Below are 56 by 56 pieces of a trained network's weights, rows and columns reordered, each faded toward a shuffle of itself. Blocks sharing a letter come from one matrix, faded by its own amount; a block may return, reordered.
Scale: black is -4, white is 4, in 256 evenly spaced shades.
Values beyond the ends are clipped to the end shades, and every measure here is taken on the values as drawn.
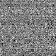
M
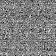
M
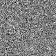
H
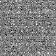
M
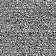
M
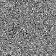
H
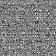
M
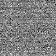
M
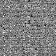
M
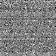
M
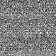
M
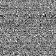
M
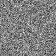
H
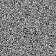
H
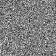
H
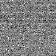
M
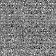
M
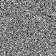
H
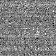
M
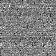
M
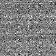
M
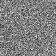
H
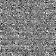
M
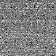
M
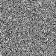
H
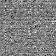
M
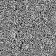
H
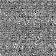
M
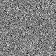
H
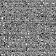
M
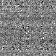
M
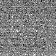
M
